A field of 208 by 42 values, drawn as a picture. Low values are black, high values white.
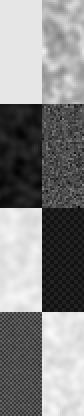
The table splits into 4 rows of 2 panels. Panel 1,1: very high, flat. Panel 1,2: high, blotchy. Panel 2,1: very low, blotchy, faint in contrast. Panel 2,2: low, fine-grained. Panel 3,1: very high, blotchy, faint in contrast. Panel 3,2: very low, checkered, faint in contrast. Panel 4,1: low, checkered. Panel 4,2: very high, blotchy, faint in contrast.
